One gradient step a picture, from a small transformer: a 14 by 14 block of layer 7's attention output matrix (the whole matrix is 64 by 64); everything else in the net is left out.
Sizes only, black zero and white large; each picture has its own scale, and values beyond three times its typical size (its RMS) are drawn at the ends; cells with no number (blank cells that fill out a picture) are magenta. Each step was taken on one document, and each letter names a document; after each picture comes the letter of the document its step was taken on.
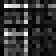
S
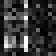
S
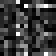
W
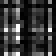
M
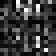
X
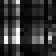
M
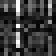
W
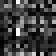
W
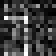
S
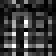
S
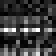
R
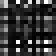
X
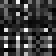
X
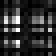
M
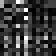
X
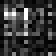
S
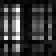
M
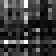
R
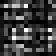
S
